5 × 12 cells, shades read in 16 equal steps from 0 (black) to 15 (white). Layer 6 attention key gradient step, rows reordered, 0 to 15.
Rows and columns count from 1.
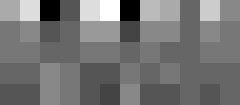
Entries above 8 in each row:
7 2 0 0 0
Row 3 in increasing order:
6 6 6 6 6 7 7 7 7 7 7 7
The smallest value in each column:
5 5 0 5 5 4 0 5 5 6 5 6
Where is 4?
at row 2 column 7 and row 5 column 6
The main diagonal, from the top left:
10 8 6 7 5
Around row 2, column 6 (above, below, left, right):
15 7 9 4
